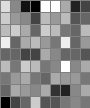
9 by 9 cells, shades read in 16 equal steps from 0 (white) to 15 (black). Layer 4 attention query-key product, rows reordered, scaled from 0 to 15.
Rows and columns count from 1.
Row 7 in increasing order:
5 5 6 6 6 8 8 8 9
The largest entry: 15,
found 2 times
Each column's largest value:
15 11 14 15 10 12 13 13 11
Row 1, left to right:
2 7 14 15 0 0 5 13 11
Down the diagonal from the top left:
2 6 5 4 5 7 6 7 8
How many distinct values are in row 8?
6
